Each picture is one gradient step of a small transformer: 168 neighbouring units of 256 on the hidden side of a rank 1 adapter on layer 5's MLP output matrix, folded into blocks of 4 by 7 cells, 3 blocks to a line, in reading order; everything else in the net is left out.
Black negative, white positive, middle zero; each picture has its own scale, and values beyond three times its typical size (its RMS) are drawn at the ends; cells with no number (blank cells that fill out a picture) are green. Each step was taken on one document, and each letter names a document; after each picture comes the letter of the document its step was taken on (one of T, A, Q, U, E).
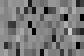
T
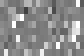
T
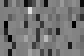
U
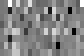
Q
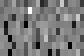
U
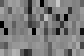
Q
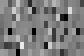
T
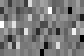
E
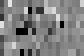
Q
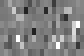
T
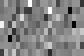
Q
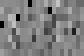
E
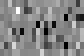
E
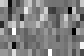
Q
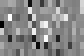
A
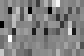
Q
